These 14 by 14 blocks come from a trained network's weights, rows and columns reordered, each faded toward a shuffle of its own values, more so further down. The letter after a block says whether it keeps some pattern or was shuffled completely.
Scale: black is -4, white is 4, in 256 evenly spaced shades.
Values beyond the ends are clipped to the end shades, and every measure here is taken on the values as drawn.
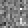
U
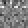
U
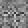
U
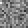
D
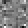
U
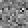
D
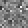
D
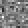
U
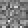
U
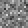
D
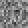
U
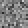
D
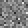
D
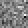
D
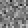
U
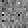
U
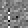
U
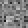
U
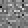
U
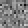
U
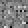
D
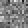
U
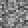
U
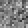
D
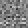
U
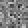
U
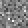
D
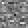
U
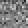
U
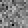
D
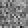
D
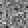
D
